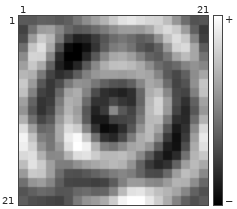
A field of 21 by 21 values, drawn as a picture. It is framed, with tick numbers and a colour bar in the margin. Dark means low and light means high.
Ninth with the highest average: bottom middle. Rings: centred on the centre. Slope: none. Odd rows or columns: none.
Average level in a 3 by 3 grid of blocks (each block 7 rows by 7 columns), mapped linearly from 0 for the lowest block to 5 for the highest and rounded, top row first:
2 4 4
4 0 3
4 5 3
